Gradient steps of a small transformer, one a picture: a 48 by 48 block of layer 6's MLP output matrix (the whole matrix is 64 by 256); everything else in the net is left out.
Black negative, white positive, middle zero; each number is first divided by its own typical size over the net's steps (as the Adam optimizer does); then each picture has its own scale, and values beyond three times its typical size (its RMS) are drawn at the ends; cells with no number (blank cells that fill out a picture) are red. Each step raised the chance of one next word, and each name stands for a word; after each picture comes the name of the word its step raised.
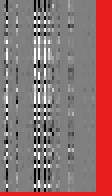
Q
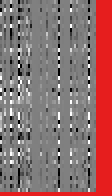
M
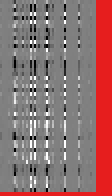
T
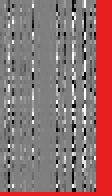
Q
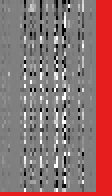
M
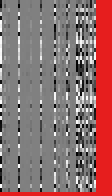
Q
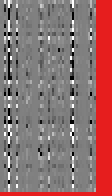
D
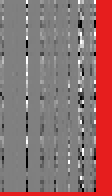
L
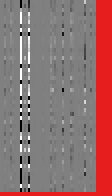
Q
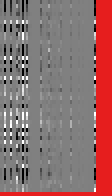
M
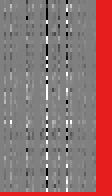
M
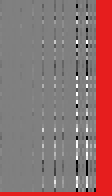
T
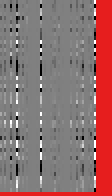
T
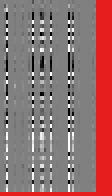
D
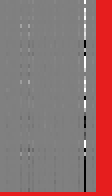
L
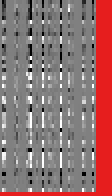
M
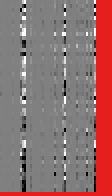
L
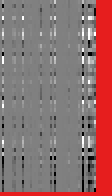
L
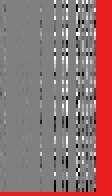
L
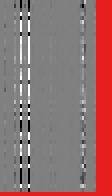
Q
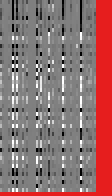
M
